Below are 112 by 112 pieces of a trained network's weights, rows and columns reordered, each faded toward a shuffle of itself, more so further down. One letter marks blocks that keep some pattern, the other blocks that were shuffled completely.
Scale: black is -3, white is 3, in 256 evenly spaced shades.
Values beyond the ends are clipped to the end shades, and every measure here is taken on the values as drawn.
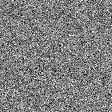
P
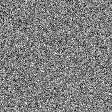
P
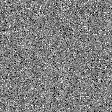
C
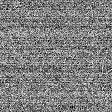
C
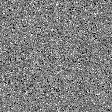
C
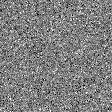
P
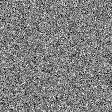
P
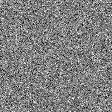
C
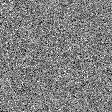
P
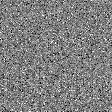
C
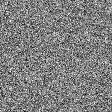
P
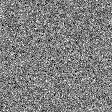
P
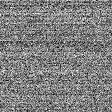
C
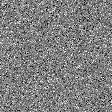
P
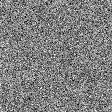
P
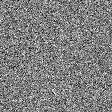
P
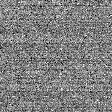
C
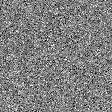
P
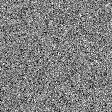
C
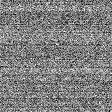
C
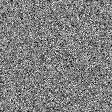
P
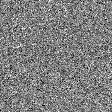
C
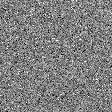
P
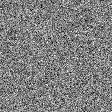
P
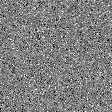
P
